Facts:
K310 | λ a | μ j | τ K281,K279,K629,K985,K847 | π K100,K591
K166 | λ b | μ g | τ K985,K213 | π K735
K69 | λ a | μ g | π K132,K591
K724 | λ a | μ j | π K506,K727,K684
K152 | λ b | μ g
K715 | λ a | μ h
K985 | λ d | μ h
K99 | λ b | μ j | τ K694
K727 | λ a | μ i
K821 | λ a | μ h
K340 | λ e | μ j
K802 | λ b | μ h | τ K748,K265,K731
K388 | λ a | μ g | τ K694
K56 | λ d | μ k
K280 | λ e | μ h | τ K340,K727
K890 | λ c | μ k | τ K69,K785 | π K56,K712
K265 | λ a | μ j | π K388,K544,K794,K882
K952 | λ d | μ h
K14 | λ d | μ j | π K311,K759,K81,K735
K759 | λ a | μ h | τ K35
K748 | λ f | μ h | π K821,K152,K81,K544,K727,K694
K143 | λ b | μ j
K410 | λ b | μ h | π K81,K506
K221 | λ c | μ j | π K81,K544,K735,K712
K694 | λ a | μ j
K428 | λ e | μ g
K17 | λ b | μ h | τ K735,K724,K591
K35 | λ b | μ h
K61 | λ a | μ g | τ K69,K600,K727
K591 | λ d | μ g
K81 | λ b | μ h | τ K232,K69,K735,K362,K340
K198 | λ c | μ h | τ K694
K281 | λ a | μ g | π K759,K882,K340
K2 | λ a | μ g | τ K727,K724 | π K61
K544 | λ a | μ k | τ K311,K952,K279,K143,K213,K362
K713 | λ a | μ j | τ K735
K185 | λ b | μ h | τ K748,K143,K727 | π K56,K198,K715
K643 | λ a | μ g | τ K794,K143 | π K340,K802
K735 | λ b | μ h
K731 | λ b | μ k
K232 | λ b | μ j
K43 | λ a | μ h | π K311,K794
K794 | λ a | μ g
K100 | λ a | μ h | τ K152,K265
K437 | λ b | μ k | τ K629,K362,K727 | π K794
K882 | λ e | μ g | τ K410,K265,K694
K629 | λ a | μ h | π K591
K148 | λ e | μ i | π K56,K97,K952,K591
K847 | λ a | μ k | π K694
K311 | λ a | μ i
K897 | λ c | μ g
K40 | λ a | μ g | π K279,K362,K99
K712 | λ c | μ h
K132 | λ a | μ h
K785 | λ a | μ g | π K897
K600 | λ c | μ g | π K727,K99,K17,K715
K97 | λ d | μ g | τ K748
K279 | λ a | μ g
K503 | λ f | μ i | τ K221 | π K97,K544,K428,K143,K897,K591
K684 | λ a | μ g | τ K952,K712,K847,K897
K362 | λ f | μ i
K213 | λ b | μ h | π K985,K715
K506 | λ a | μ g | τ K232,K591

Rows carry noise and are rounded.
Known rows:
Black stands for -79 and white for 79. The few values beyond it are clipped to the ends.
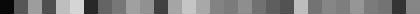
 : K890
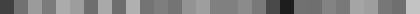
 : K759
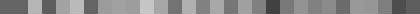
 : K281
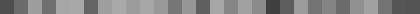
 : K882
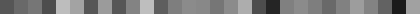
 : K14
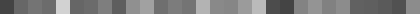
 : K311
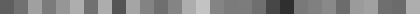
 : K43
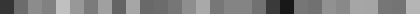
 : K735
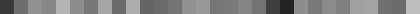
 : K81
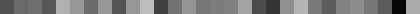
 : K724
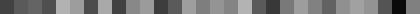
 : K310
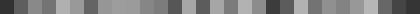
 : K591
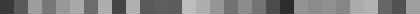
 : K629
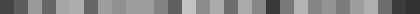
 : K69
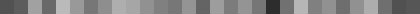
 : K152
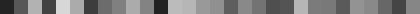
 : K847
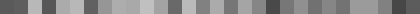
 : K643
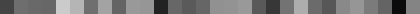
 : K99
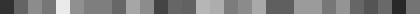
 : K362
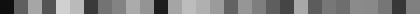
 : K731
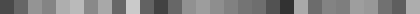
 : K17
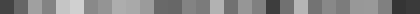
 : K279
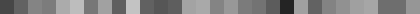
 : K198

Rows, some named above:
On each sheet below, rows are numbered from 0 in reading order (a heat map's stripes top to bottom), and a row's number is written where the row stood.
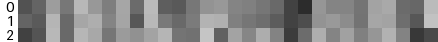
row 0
K821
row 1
K748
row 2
K785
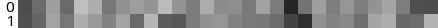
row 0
K166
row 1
K821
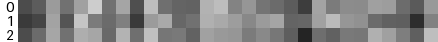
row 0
K185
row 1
K503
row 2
K802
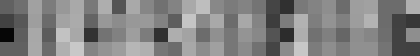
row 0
K43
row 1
K69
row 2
K544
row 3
K600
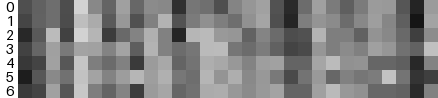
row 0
K694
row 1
K221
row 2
K847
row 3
K410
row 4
K503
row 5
K61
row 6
K503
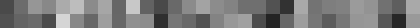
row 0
K17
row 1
K694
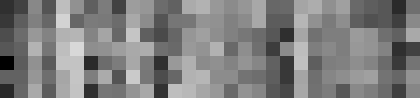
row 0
K148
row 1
K727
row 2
K17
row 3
K40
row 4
K56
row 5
K213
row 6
K437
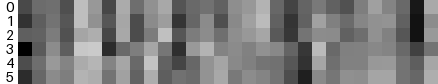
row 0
K340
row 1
K143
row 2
K265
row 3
K56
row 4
K17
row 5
K712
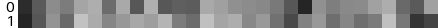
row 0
K952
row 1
K2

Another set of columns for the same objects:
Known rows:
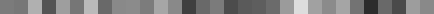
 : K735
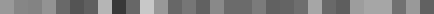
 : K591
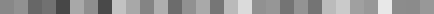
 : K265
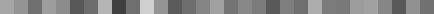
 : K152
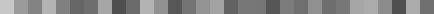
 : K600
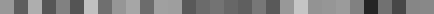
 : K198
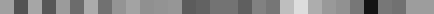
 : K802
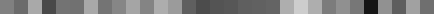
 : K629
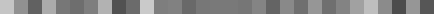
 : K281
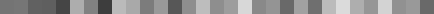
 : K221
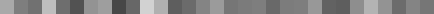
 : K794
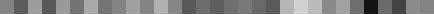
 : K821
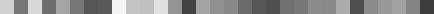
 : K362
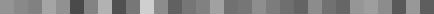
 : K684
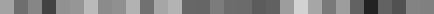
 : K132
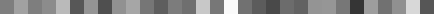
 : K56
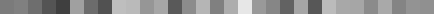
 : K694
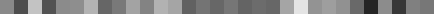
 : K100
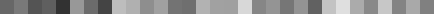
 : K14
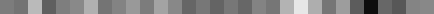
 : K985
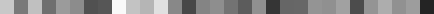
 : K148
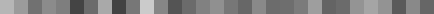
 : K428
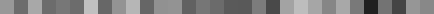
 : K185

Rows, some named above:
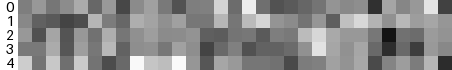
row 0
K890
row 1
K340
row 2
K802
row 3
K735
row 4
K727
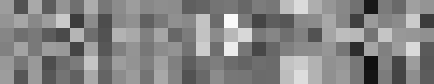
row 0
K802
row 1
K544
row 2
K99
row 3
K437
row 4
K410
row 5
K81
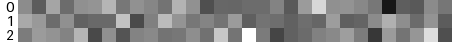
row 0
K952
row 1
K69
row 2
K731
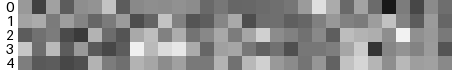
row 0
K712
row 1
K166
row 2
K310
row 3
K311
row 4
K340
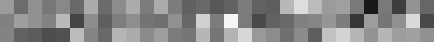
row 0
K748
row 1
K731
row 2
K340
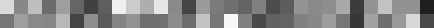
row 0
K503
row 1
K731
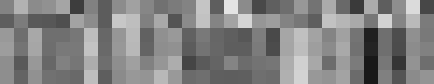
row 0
K847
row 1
K724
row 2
K185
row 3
K185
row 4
K759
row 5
K43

